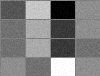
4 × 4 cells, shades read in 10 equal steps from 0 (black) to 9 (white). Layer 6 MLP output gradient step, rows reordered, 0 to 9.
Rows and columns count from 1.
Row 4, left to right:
5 4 9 5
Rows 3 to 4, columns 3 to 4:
2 4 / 9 5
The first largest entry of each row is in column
2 2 2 3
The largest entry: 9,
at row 4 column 3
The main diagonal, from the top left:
3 6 2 5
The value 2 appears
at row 2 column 3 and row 3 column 3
